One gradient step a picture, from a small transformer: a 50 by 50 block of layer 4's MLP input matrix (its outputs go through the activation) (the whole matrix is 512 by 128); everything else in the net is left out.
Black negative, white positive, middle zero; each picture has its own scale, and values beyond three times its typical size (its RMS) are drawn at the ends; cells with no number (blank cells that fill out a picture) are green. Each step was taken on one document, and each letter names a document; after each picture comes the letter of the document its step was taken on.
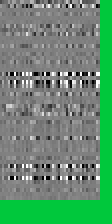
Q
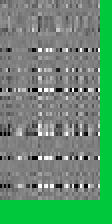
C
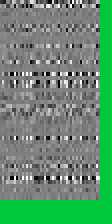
Q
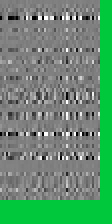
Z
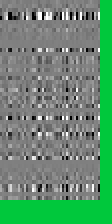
Z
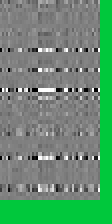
C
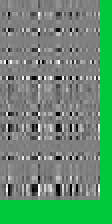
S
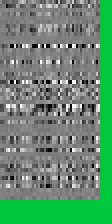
Q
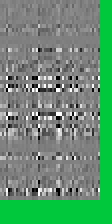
S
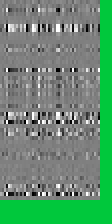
S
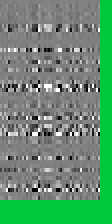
S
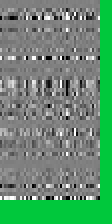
Z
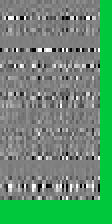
Z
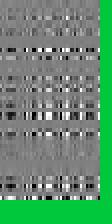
Z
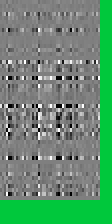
S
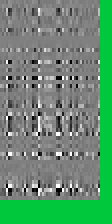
S
